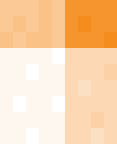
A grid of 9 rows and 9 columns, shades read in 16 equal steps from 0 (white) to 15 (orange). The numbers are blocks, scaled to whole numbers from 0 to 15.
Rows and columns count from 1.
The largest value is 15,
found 2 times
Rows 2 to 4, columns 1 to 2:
7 8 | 8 7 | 1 1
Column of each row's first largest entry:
6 7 9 6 9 6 6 8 6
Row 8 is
1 1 1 1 1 5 5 6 5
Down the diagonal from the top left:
7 8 8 1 1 5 5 6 5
